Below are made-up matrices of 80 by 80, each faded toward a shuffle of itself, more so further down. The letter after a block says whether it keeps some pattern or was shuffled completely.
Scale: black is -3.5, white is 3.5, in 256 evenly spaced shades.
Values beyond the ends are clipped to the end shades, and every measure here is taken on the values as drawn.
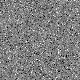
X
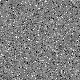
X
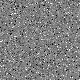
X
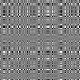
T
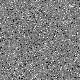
X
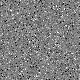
X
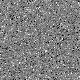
X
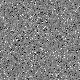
X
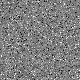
X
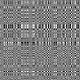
T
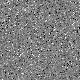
X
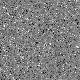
X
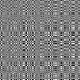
T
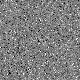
X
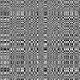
T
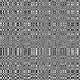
T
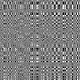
T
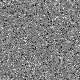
X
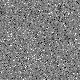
X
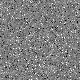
X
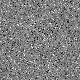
X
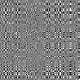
T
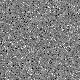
X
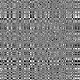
T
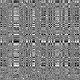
T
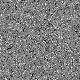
X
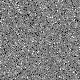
X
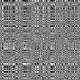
T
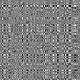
T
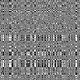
T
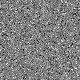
X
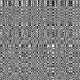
T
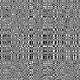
T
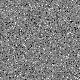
X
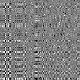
T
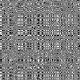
T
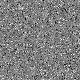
X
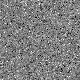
X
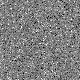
X
